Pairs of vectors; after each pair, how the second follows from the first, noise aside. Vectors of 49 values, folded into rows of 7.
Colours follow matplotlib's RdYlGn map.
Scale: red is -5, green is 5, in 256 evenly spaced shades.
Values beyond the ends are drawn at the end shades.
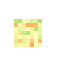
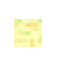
shrunk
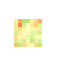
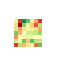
scaled up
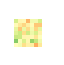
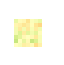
shrunk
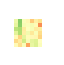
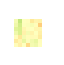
shrunk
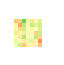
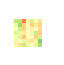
negated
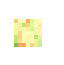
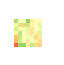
negated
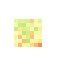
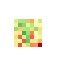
scaled up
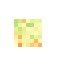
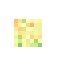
negated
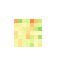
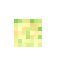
sign-scrambled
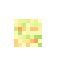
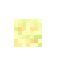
shrunk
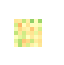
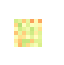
negated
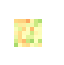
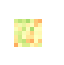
negated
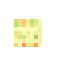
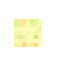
shrunk
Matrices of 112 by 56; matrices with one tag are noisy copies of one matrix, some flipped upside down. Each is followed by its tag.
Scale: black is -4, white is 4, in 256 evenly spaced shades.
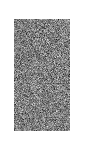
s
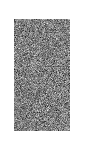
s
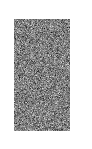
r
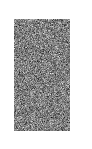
r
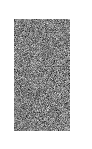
s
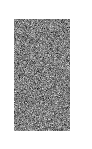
r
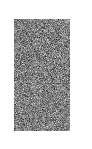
s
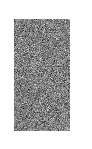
s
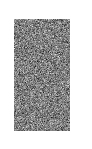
r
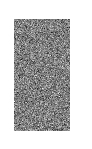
r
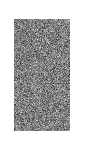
s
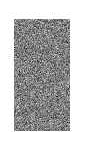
r
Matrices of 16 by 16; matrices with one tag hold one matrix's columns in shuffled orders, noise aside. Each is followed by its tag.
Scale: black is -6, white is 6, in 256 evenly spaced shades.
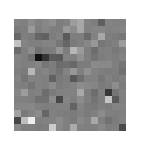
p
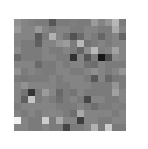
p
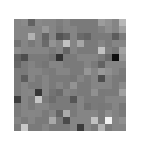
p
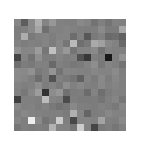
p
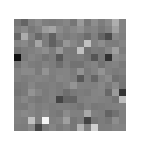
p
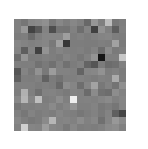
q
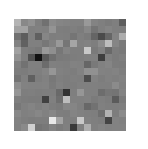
p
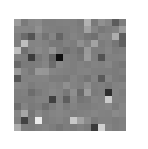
p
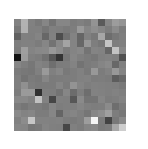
p
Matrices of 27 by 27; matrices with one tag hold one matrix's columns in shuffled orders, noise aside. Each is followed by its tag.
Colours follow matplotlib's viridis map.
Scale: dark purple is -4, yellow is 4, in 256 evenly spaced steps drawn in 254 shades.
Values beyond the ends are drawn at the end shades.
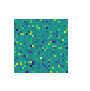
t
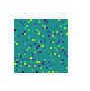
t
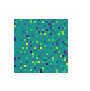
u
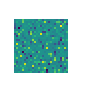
u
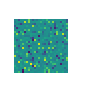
u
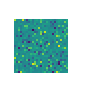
t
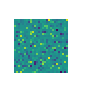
t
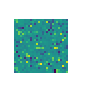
u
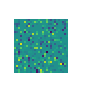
u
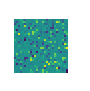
u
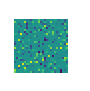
u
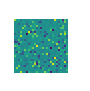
t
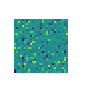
u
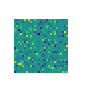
t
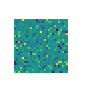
t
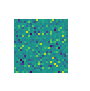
t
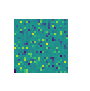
u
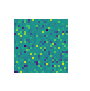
t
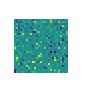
u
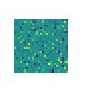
u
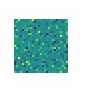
t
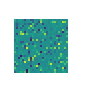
u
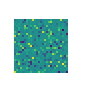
t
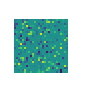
u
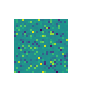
t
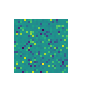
t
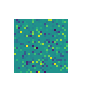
t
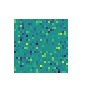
u
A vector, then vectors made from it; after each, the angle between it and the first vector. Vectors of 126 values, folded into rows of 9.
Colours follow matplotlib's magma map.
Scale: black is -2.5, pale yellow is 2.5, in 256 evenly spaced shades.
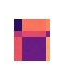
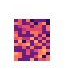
orthogonal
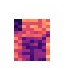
nearly parallel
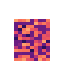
orthogonal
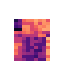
nearly parallel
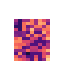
partly aligned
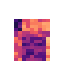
nearly parallel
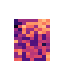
partly aligned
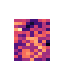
partly opposed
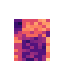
nearly parallel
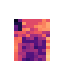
nearly parallel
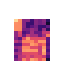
nearly opposite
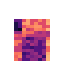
nearly parallel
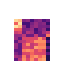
nearly opposite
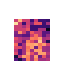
partly opposed
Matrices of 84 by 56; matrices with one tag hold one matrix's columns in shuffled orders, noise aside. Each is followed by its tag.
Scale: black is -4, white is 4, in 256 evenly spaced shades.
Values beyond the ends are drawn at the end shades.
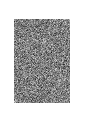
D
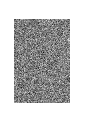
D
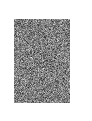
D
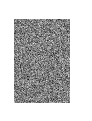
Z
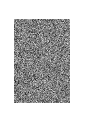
Z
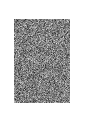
Z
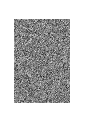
Z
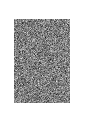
D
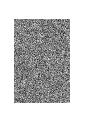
Z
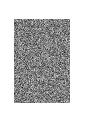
D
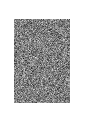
D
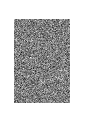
D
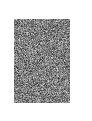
D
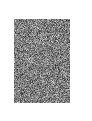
Z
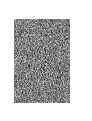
Z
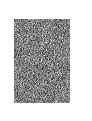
Z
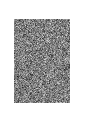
Z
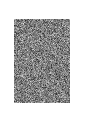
Z
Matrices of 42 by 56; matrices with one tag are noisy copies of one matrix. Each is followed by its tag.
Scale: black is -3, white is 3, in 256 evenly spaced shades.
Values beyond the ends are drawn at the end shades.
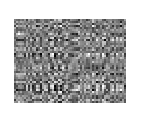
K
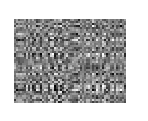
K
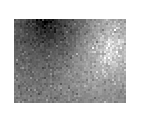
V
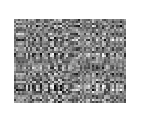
K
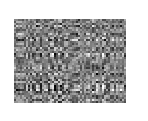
K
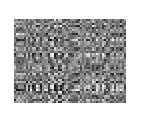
K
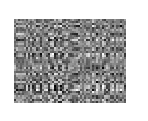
K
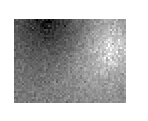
V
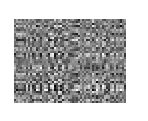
K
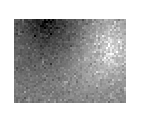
V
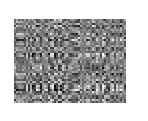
K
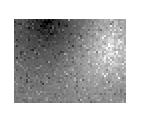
V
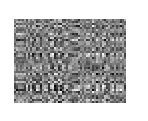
K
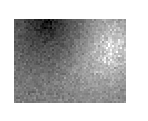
V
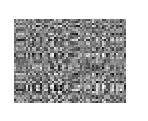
K
